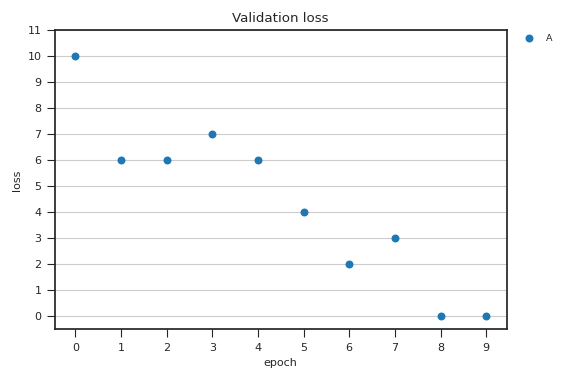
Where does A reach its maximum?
0
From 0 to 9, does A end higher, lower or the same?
lower
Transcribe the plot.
Title: Validation loss
x-axis: epoch, ticks 0 1 2 3 4 5 6 7 8 9
y-axis: loss, ticks 0 1 2 3 4 5 6 7 8 9 10 11
Legend: A
Values:
A: 10 6 6 7 6 4 2 3 0 0
